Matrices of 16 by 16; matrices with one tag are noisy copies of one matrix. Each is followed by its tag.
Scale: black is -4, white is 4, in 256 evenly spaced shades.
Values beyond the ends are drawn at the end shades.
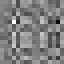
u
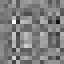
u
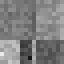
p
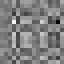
u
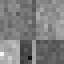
p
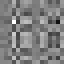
u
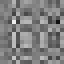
u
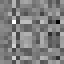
u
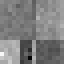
p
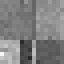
p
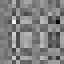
u
